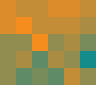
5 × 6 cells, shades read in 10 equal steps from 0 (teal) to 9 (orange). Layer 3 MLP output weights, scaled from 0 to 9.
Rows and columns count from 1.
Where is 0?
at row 4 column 6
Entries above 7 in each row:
3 2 1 0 0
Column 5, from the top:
8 7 6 5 7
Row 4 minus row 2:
-3 -3 -4 -1 -2 -6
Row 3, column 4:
5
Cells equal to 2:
0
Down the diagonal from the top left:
8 9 9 6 7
